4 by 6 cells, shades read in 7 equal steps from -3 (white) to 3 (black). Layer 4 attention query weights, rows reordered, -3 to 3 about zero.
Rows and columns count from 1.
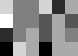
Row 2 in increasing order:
-3 -1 0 0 1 1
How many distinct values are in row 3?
4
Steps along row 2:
up same up down up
